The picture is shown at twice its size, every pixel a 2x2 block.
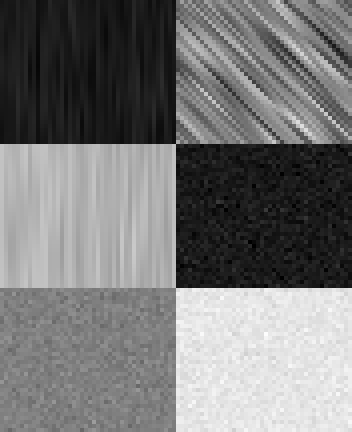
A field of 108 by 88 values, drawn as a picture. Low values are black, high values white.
The table splits into 3 rows of 2 panels. Panel 1,1: very low, streaked downward, faint in contrast. Panel 1,2: middling, slanting down to the right, strong in contrast. Panel 2,1: high, streaked downward, faint in contrast. Panel 2,2: very low, fine-grained, faint in contrast. Panel 3,1: middling, fine-grained, faint in contrast. Panel 3,2: very high, fine-grained, faint in contrast.
